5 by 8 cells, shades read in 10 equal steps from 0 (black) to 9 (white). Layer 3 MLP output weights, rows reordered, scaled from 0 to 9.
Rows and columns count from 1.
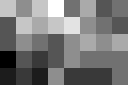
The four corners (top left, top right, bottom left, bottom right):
7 4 1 4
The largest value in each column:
7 7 7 9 8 6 5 6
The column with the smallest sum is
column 1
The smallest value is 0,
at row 4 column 1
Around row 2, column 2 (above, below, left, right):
5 5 3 6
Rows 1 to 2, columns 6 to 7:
6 3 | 5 4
